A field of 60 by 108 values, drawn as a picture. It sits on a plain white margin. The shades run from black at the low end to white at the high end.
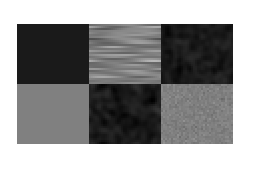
It is made of 2 by 3 panels. Panel 1,1: very low, flat. Panel 1,2: middling, streaked across. Panel 1,3: very low, blotchy, faint in contrast. Panel 2,1: middling, flat. Panel 2,2: very low, blotchy, faint in contrast. Panel 2,3: middling, fine-grained, faint in contrast.
